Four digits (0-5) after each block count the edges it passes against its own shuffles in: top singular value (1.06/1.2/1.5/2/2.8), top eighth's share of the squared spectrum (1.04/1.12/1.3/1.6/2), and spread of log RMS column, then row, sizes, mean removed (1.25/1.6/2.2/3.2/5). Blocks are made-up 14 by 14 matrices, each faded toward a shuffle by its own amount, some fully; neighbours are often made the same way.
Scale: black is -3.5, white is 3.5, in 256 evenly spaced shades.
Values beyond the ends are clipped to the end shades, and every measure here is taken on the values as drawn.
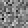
1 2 0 0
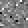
0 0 0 0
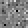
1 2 0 0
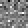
0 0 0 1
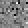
1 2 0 1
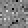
1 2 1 0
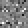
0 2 0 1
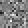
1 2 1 0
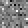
0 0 0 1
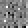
2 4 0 1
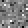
0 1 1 1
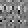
3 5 2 2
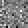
0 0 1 0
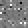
0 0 1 0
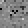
0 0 0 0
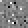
0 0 0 0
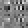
3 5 2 3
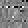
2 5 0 1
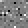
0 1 0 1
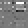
3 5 0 1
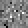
0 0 0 0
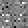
2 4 1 1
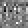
2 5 1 1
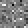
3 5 1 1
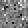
0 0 0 0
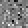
0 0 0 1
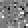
0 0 1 0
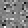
0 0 1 0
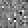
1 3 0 0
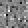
0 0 0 0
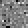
0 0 0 0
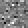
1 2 0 0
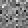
2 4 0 0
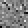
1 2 0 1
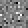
1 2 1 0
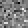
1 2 0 1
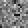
2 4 1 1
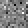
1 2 0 0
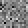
0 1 0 0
